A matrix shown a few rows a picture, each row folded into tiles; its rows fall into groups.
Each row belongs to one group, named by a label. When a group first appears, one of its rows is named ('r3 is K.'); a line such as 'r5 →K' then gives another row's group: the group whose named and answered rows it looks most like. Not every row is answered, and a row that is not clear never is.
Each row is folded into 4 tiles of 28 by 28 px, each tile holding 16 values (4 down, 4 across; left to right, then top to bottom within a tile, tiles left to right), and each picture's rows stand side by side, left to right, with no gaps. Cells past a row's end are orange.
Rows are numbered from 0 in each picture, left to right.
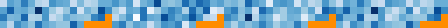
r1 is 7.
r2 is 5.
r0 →5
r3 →5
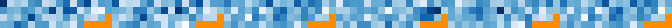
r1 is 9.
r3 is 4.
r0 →9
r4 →9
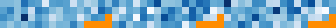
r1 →7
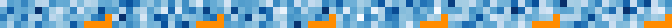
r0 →5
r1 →4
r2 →5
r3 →7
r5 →9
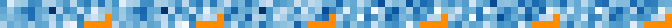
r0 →9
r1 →9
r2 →5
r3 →7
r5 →7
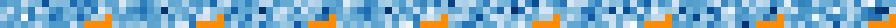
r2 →5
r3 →9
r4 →9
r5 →9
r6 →5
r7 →4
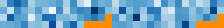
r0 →4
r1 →5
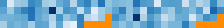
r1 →5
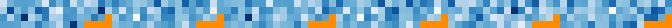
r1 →7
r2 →5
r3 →7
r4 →9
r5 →4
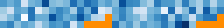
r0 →7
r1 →4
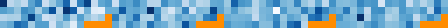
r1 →5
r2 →4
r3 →5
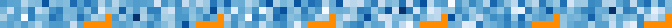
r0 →7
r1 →5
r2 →7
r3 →9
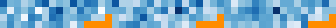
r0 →7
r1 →9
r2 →9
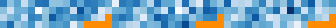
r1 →4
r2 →9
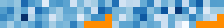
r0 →5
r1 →9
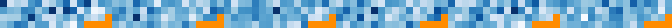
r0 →9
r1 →5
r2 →9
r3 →5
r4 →9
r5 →7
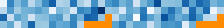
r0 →4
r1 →7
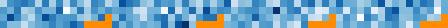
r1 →4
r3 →7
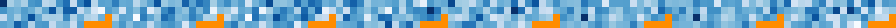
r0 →9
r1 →7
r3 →4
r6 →5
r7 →9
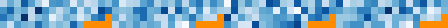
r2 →4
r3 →9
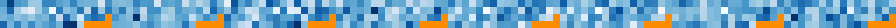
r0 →4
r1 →5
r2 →4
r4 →7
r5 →7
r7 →4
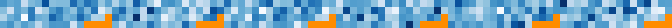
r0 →7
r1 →5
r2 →7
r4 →4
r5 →9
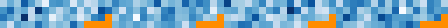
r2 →9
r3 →4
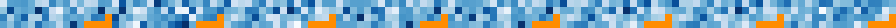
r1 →4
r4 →5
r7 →7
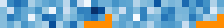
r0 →4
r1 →7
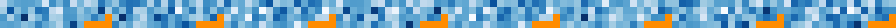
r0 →5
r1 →4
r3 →5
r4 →7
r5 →5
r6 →4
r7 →4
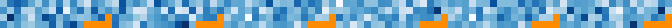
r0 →4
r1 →4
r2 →7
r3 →4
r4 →7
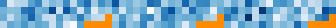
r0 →9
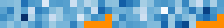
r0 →5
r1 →4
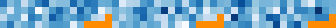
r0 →7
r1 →9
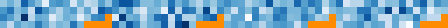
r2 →7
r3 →9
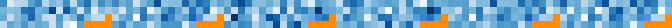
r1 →7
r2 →4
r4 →7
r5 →7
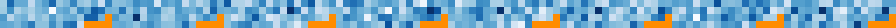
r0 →4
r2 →9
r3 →4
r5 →5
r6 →7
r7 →5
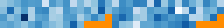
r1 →4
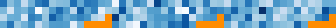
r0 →7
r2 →5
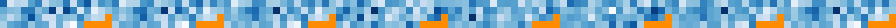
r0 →9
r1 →9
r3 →5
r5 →4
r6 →9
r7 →9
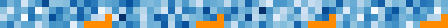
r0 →7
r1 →4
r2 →5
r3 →7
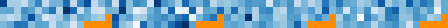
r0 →9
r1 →4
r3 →7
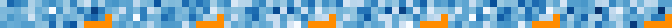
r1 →7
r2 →9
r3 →9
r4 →7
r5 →5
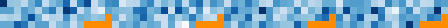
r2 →5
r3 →5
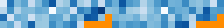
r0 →4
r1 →4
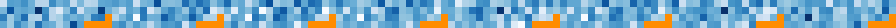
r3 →7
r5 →7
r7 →5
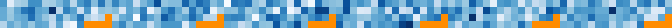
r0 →9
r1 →7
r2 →4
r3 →4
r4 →5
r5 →9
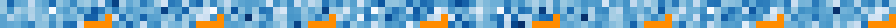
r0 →4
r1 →9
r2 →5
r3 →7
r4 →4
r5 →5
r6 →7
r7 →9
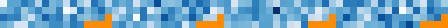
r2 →9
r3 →4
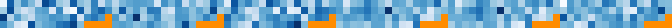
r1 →5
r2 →4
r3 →9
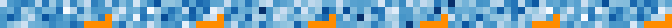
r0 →4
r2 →5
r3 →5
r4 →9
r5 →7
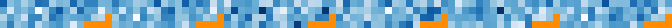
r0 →7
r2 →5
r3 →4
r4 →9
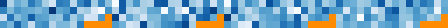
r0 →9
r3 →7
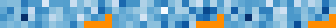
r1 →4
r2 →5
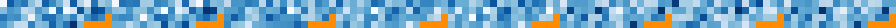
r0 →4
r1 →4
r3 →7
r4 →7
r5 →5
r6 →9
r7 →5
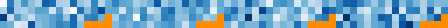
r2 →5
